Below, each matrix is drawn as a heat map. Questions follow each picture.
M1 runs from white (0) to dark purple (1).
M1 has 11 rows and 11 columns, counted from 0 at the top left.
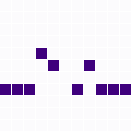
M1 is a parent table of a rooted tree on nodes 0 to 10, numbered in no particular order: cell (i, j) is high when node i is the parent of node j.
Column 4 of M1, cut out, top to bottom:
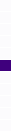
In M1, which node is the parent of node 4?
5
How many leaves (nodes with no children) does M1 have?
8
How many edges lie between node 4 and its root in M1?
1
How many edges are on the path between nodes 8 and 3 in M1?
4
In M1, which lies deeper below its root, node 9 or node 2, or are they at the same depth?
the same depth
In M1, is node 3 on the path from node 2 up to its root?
no
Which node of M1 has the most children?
7
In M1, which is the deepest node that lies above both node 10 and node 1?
7
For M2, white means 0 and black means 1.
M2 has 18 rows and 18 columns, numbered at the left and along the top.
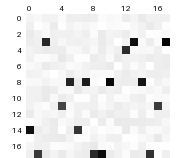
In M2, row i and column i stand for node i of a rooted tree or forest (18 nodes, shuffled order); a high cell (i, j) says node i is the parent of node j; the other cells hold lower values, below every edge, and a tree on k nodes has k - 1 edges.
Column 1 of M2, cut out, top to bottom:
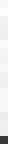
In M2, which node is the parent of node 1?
17
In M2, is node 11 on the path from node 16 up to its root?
yes
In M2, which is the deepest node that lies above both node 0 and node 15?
17
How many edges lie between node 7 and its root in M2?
3
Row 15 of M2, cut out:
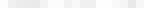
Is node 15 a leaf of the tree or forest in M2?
yes
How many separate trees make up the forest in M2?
2
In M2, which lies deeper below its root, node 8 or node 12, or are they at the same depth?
the same depth
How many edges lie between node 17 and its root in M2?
1
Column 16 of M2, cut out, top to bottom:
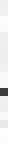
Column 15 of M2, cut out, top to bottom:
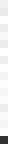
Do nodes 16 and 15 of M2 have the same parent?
no
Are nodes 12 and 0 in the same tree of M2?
no
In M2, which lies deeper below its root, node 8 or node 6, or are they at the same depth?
node 6
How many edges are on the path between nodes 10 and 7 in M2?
2
